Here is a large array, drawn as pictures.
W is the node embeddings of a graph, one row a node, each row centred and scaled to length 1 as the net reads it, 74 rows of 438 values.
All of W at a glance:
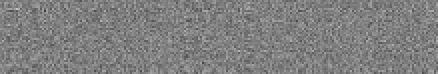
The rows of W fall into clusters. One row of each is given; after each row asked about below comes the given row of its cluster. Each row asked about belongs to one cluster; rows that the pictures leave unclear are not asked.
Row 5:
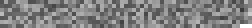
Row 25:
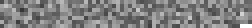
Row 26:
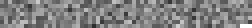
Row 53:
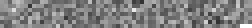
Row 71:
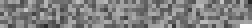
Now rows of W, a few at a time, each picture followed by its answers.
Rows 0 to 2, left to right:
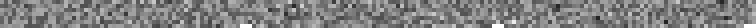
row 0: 26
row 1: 25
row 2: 5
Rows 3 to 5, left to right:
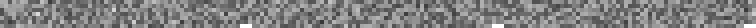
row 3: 53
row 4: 26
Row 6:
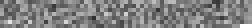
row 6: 5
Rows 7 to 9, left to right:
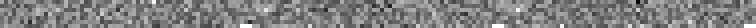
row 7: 26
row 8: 53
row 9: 53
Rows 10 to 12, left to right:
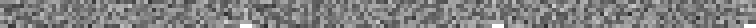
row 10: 71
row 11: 71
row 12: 26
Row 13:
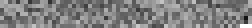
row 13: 53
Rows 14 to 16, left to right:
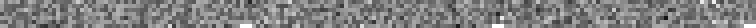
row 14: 71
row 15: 26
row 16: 71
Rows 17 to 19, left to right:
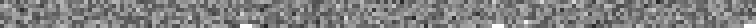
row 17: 25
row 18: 71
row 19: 26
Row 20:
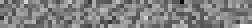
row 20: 26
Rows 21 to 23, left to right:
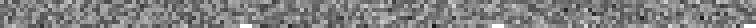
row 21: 26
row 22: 71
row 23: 53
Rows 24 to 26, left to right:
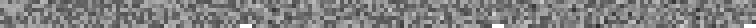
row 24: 53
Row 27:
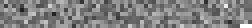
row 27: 25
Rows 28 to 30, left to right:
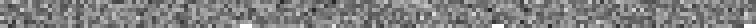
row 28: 71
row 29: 53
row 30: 25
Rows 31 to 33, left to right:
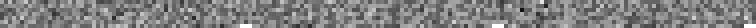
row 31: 26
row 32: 71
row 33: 25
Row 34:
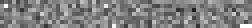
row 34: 25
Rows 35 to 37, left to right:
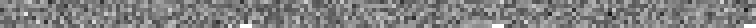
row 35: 53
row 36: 71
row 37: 5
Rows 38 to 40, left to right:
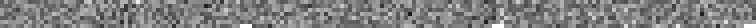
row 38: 5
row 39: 5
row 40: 71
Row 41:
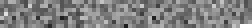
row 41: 71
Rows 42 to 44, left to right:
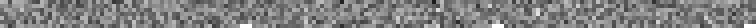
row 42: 53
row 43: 26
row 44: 25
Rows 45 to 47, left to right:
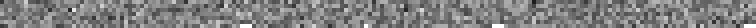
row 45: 5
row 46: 25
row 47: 53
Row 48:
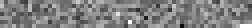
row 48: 71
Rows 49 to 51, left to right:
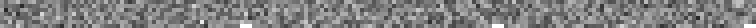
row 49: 71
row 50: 26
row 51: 26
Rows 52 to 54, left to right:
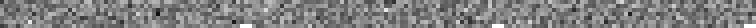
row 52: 5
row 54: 26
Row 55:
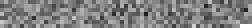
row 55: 5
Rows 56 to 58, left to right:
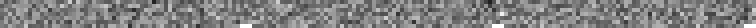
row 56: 26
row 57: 5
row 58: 5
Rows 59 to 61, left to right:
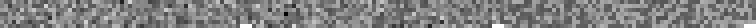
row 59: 25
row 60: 25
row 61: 71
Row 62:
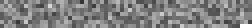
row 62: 25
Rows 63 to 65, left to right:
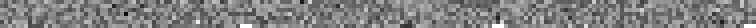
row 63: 26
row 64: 53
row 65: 53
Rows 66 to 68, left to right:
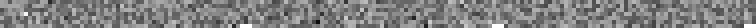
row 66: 53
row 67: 71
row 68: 25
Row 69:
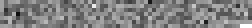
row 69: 71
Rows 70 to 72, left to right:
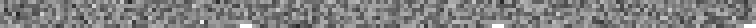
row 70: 71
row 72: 5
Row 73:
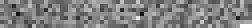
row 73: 71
